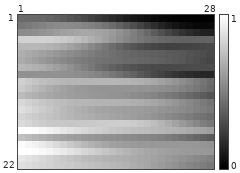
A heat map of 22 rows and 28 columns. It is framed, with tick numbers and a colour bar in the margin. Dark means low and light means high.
Mirror symmetry: none. Ninth with the lowest average: top right. Grain: streaks across. Ninth with the highest average: bottom left. Slope: up to the bottom left.
